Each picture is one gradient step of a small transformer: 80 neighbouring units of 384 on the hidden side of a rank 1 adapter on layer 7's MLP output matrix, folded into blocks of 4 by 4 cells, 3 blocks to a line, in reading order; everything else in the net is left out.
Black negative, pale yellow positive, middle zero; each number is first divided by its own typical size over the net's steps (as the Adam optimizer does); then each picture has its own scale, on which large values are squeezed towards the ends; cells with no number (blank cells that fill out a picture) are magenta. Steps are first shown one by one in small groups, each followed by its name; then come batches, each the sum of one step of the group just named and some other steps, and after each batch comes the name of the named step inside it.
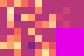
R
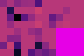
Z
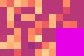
R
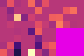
Z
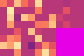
R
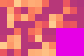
R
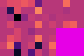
Z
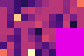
Z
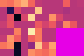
Z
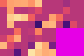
R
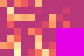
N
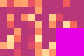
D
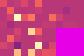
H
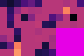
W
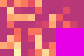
N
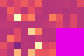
H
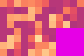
D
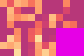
N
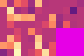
N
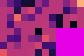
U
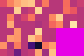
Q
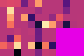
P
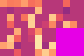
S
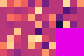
U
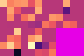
P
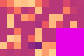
Q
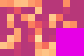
S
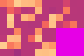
P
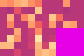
S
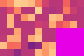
Q
